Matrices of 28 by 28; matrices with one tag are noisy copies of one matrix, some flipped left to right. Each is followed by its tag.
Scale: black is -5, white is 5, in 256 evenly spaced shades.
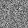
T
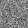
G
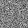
T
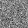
G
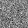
G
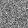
G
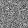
T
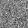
G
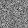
T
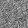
G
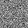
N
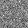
N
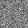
T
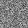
T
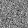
G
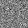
T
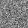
G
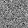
N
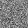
G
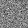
T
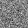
G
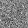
G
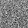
G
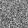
G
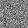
N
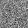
G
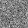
G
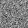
G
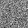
G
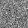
G
